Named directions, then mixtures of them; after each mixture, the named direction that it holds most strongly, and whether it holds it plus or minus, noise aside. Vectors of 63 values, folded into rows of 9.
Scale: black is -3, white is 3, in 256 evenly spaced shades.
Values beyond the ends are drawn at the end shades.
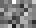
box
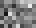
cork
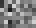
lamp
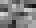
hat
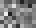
cork, minus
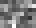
hat, minus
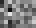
lamp, plus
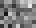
cork, plus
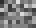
lamp, plus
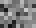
hat, plus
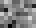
hat, plus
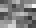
hat, minus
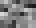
hat, plus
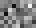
cork, plus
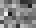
cork, minus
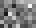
cork, plus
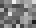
box, plus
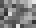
cork, plus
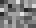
hat, minus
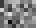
lamp, plus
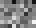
box, minus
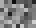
box, minus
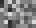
lamp, plus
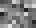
hat, minus
